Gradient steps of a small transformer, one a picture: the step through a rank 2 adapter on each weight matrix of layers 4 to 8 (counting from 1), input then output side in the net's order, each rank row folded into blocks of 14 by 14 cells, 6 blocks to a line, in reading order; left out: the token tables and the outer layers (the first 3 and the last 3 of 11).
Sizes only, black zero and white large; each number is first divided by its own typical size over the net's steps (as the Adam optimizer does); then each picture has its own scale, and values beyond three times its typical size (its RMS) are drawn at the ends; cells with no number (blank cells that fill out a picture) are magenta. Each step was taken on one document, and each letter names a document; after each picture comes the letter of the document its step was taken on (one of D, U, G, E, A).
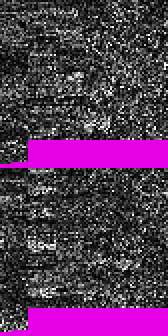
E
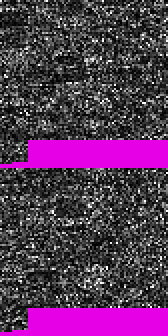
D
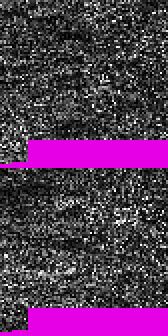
D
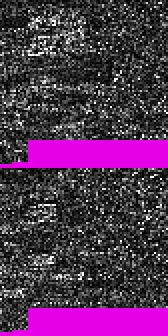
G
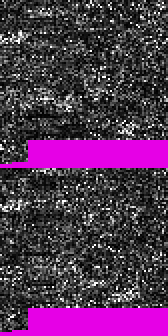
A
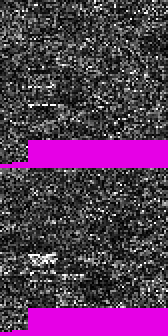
E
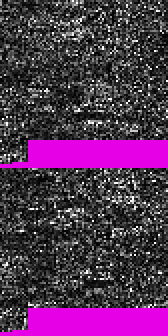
G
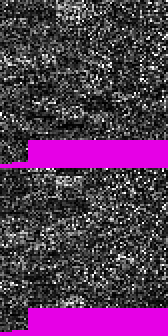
D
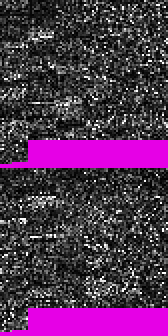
A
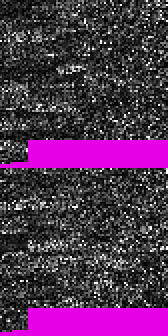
A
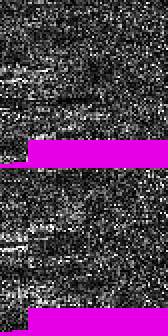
G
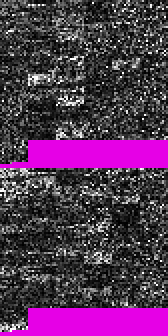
E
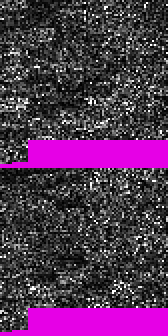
G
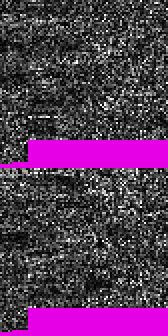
G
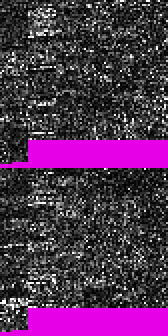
A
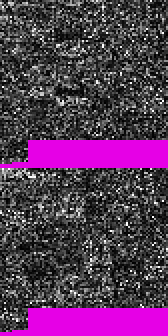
G
